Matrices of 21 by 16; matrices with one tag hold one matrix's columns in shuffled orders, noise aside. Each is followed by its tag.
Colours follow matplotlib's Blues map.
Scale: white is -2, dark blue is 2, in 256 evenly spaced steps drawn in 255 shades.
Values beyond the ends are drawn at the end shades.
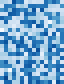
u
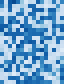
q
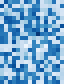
q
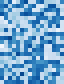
u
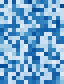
q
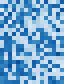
u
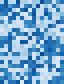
u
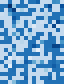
u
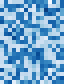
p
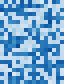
u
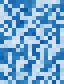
p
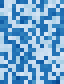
q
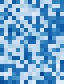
q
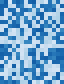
p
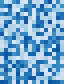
u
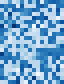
p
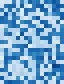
p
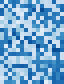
u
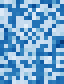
u
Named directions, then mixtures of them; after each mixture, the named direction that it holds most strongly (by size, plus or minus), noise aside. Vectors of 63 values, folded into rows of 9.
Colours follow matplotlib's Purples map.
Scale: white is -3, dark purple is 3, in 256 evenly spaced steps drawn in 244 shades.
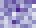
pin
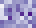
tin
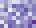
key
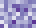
key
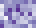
tin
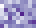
tin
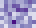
pin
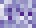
tin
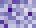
key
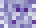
pin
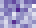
pin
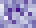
tin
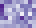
tin
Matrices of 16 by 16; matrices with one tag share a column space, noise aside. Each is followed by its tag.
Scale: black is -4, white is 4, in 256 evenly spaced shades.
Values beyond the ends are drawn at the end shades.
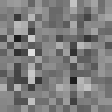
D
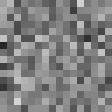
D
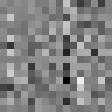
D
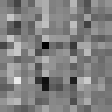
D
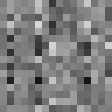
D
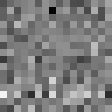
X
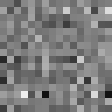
X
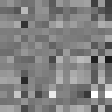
X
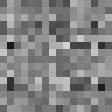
D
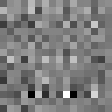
X
